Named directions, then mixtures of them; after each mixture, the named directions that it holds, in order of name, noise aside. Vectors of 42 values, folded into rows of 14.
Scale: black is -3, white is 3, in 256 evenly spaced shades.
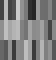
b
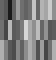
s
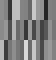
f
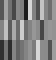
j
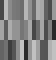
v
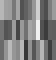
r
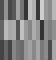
j, s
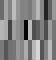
f, s, v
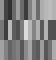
s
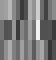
r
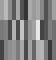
j, r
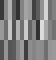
f, r, v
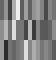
b, f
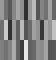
f, j, v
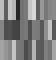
b
